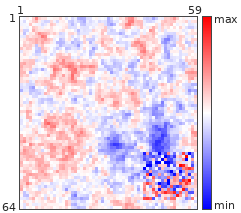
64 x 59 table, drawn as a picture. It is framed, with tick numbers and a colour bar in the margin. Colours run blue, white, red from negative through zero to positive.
In the bottom right lies a patch that is rougher than the rest. Overall the values sit about 50% of the way up the scale. The field is mottled with small blotches. Values change most from cell to cell in the bottom right.
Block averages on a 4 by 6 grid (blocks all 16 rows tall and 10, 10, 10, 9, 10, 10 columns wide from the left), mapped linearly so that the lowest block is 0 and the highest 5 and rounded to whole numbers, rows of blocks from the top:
433343 | 343323 | 453102 | 433323
